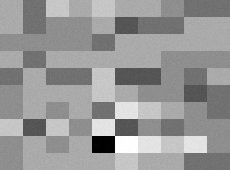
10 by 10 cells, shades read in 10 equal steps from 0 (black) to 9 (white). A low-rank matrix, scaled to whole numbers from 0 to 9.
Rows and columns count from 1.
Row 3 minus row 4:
-1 1 -1 -1 -2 0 0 1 1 1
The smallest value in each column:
4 3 4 4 0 3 3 4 3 4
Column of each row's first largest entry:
3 1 6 1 5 5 6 5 6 6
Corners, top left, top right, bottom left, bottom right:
6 4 5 4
